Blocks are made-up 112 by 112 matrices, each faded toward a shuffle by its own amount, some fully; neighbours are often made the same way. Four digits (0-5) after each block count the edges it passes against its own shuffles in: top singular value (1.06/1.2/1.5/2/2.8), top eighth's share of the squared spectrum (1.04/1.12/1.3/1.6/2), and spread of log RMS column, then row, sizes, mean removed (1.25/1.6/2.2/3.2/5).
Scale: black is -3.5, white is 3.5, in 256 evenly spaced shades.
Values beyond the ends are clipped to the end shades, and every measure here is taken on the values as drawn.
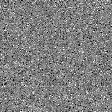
3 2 1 0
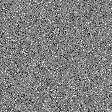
1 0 0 0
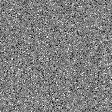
3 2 1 0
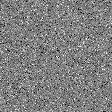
2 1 0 0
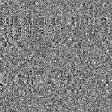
4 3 2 2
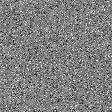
3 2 0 0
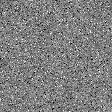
0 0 0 0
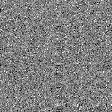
4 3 1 1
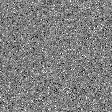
2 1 0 0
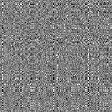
5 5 3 3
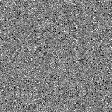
3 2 1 1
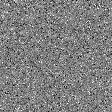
1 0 0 0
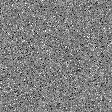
0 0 0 0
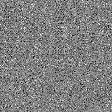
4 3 1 1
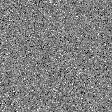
2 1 0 0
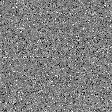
0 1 0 1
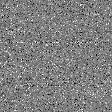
1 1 0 2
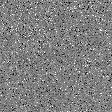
0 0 0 1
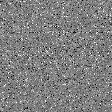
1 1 0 2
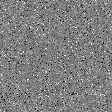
0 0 0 0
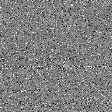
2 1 0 2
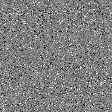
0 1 0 2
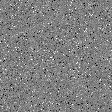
0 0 0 0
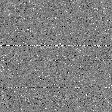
3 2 0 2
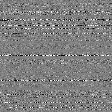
3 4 0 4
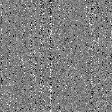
2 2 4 0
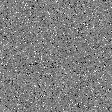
0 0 0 0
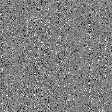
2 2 3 0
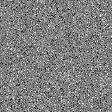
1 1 2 0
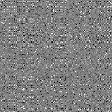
5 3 3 3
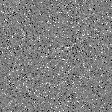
3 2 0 0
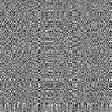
5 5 4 4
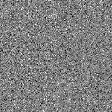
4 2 1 1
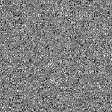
4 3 1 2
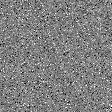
0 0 0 0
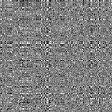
5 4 3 3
